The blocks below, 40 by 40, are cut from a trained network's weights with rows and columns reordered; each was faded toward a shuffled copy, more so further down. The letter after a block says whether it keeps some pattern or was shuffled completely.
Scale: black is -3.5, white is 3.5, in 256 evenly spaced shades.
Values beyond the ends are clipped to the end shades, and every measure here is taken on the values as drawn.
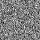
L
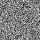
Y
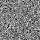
L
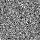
Y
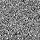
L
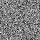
Y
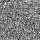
Y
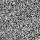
Y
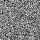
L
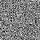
L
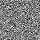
L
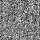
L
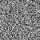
L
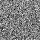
Y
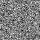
Y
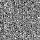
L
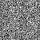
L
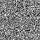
L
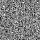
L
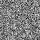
Y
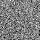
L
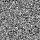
Y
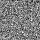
Y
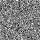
Y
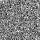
Y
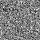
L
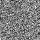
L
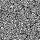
Y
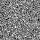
Y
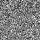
Y
